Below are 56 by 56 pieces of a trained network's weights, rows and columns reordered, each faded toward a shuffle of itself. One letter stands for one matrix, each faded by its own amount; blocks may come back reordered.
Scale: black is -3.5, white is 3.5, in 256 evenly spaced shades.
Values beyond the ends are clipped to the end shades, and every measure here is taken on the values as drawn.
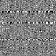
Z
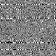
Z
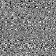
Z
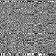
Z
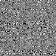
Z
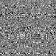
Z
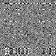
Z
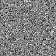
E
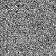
E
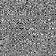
Z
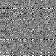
Z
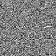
E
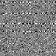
Z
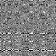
Z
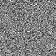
E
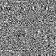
E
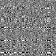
Z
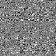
Z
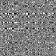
Z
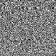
E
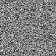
E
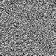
E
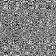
Z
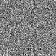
E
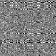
Z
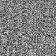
E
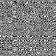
Z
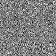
E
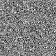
E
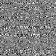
Z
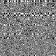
Z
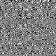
Z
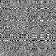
Z
